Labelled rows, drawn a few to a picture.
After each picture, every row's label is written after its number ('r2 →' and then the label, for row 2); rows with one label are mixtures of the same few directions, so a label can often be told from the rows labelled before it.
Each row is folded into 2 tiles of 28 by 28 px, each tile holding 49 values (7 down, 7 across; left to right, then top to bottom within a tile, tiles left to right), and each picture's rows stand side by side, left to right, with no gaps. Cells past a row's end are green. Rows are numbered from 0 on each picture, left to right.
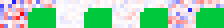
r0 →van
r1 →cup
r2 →van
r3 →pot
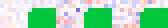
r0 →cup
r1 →pot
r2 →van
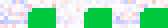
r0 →cup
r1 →pot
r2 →cup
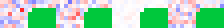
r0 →pot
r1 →van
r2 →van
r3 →cup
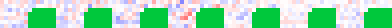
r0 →van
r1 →cup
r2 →cup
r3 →van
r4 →van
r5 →cup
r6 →van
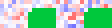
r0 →van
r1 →van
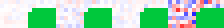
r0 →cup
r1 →van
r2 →cup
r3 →van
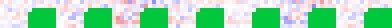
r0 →van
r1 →van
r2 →cup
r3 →pot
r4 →cup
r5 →cup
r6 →van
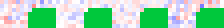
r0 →cup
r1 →van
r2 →cup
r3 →cup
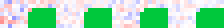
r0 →pot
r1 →cup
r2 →van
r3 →pot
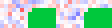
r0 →pot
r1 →van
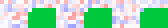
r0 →van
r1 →van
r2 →pot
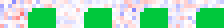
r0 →van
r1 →pot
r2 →pot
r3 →pot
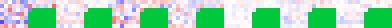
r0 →cup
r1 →cup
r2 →pot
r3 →cup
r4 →pot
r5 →cup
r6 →cup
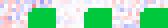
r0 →cup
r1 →pot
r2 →van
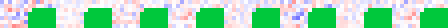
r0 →van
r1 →van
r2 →cup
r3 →van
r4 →cup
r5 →van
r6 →cup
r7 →van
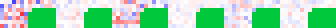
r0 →van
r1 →van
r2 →cup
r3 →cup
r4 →pot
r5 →pot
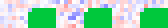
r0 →pot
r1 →van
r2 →cup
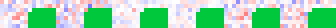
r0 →van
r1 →cup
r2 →pot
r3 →pot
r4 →van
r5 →van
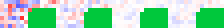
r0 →pot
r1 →van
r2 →van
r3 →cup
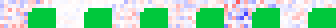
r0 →van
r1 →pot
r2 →van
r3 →pot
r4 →van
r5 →van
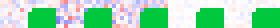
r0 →pot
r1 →pot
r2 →cup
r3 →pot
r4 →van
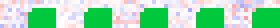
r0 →van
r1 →van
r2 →cup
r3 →pot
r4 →pot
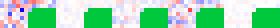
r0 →pot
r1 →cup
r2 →pot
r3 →pot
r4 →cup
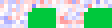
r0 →cup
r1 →cup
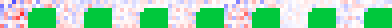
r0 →van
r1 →cup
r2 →van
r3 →van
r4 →van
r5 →cup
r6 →pot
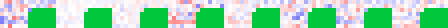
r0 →pot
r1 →pot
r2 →cup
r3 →cup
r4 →cup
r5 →van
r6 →pot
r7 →van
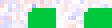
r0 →cup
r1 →van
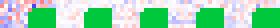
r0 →cup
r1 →van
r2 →van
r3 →cup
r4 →cup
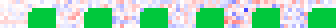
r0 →cup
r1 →van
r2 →pot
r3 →cup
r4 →pot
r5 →van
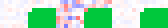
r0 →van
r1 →pot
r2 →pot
